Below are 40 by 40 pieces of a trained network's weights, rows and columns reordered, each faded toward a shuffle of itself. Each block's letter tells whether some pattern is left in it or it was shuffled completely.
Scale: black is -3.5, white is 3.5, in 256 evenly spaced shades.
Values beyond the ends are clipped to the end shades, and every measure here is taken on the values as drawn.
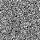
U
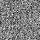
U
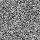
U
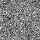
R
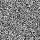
R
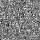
R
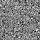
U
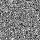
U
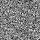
U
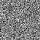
U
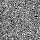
R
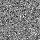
R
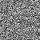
U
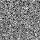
U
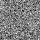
R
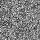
R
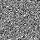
U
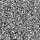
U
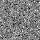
R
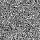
R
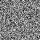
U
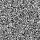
R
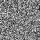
R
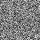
R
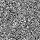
R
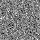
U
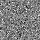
R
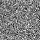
U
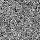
R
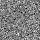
R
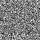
R
